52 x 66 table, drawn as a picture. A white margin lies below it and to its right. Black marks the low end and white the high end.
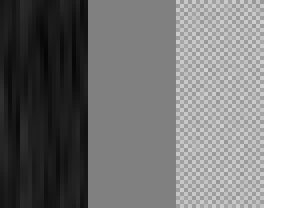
It is made of 1 by 3 panels. Panel 1,1: very low, streaked downward, faint in contrast. Panel 1,2: middling, flat. Panel 1,3: high, checkered.
